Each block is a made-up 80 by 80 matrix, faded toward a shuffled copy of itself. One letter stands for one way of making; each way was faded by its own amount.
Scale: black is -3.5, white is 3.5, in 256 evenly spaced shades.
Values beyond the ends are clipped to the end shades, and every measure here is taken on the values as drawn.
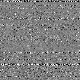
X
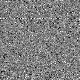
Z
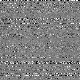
X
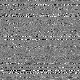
X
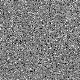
Z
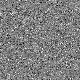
Z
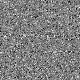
Z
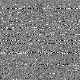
X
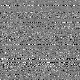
X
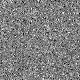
Z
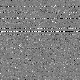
X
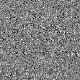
Z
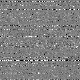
X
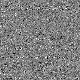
Z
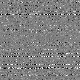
X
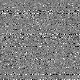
X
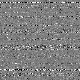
X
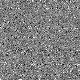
Z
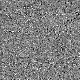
Z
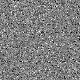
Z
